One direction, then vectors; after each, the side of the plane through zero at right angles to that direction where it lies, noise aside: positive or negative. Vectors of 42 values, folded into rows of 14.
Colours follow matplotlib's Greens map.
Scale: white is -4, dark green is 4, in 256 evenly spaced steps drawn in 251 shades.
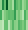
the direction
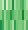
negative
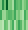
positive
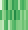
positive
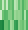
negative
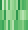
negative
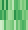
positive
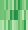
positive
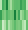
positive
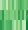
negative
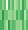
negative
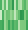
negative
